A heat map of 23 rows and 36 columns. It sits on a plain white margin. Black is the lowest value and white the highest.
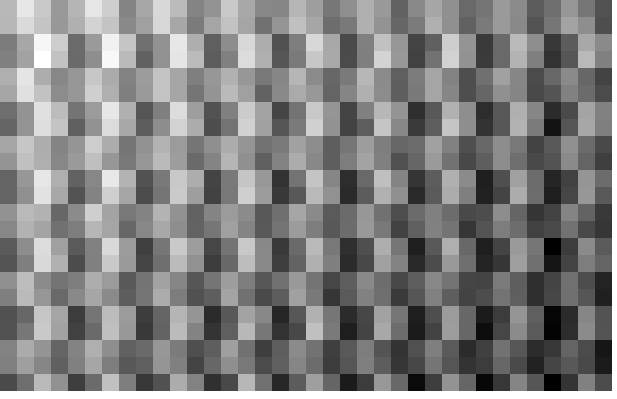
The ninth with the lowest average is the bottom right. There is an overall slope up to the top left. Stripes running up and down repeat 9 times from left to right. The top left is the ninth with the highest average.
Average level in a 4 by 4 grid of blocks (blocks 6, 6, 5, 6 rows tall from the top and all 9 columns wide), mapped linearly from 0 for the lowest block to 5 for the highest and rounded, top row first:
5432
4331
3321
3210
